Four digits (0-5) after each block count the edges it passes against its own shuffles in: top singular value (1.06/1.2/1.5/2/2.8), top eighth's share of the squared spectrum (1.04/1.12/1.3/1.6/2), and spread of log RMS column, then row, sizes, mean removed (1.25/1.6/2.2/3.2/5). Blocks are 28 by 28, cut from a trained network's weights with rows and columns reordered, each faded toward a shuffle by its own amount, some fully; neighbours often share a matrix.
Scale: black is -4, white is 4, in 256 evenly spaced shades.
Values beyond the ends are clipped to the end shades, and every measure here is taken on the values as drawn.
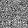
2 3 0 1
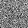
1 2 0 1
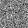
0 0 0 0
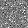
0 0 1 0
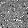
1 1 0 0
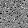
1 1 0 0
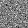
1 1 0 0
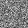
0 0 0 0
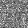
2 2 1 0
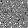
1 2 0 0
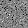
0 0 0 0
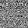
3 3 1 1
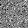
0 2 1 0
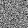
0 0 0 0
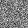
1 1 0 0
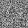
2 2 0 1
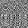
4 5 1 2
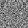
3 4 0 1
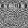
4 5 1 3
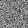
1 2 0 0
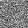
2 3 0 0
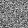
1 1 0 0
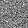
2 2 0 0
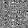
3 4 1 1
